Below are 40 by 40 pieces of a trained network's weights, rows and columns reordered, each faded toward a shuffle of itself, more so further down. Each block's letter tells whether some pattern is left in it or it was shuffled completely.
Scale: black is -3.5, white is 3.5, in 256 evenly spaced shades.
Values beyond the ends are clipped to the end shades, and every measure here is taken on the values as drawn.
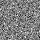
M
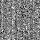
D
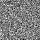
M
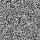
M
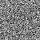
M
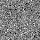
M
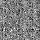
D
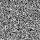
M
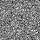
D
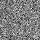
M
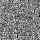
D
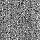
D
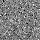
M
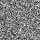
M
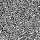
M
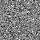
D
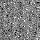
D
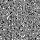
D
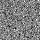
M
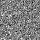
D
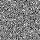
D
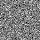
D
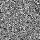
M
